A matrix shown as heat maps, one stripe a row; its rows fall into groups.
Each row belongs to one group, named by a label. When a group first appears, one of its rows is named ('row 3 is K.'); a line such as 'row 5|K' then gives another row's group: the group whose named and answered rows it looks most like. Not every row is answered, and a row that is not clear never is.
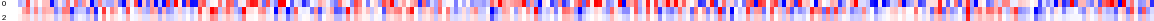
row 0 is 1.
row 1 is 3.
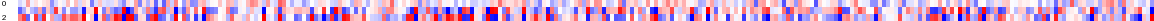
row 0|1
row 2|3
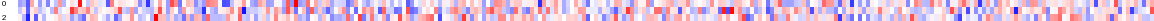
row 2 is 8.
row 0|8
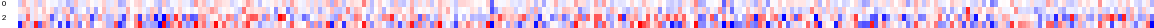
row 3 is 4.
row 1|3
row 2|1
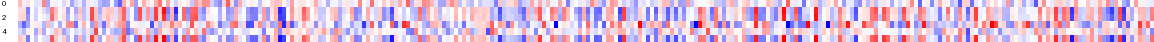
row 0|8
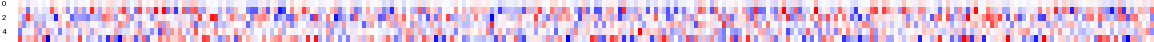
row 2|3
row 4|4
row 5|8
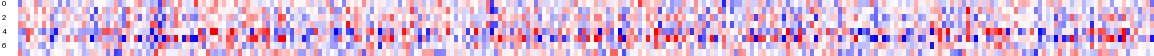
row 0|4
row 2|1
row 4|3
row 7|8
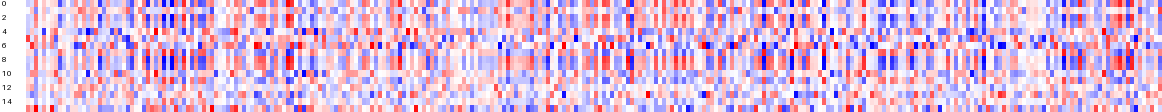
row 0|1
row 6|4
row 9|1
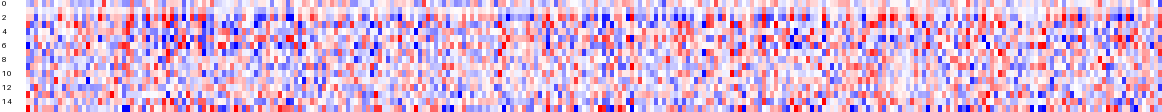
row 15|8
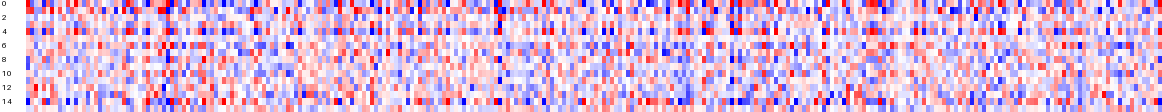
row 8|4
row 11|4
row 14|4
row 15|1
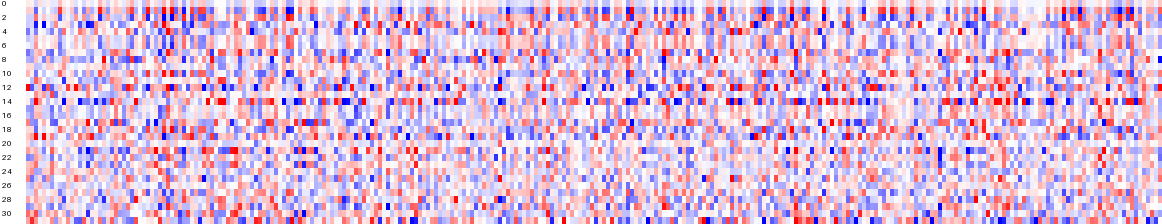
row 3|8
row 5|1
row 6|1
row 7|3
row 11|3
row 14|3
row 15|3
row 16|3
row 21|8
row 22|3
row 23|8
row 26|3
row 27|1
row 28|3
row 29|3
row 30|8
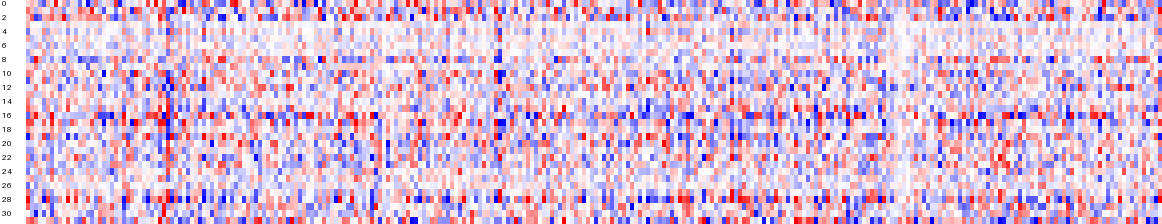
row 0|8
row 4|4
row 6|8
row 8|3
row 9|8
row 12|1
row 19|4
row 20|3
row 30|8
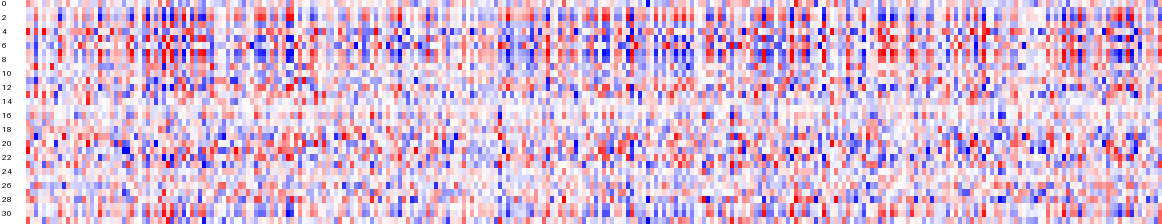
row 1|1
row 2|1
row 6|3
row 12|1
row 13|8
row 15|4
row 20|8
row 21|8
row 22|1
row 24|4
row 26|3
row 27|8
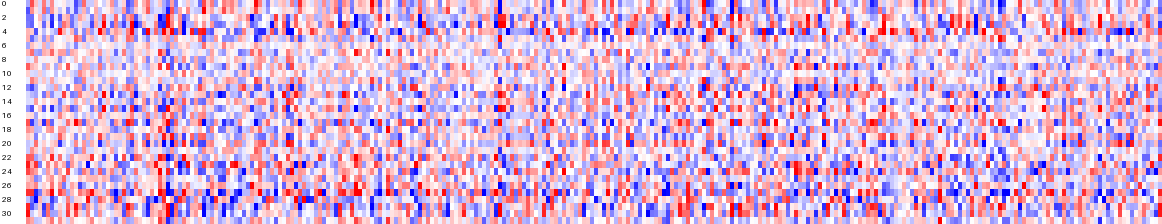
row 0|4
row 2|3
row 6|4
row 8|1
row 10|3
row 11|4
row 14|1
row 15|3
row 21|4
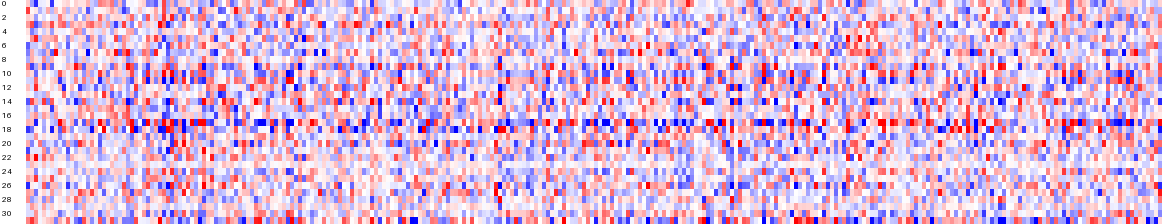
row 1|8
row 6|4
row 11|1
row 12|3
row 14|4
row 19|1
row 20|3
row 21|4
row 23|4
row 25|8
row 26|4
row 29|4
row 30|1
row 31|4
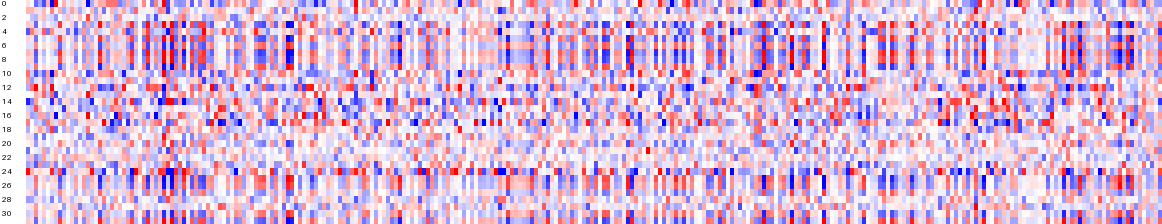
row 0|8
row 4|4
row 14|3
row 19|8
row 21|4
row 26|1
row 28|3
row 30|1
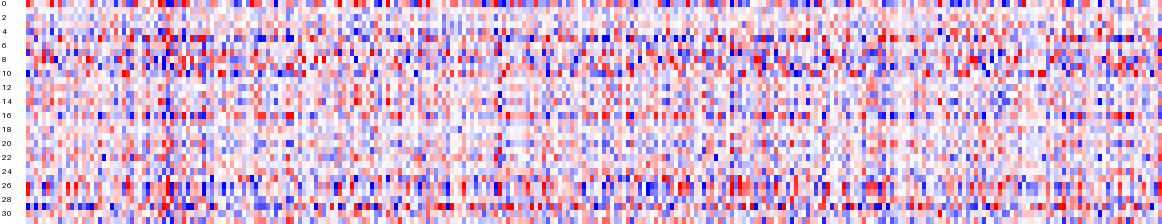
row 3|8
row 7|4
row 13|4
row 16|1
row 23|4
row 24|1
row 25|3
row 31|1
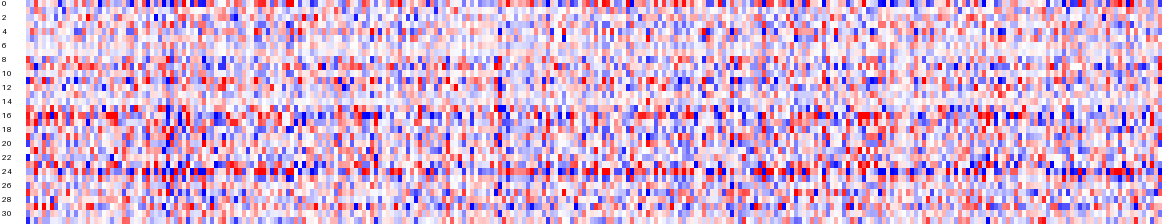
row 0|1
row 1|3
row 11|4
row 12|3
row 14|4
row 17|8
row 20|4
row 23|8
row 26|4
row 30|4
